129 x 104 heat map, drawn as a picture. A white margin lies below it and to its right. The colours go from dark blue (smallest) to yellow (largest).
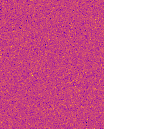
No regular stripes run through it. The texture is fine-grained noise. A few values lie far out on both sides of the bulk. No single row or column stands out from its neighbours. There is no overall slope. Overall the values sit about 50% of the way up the scale. No seam splits the table.
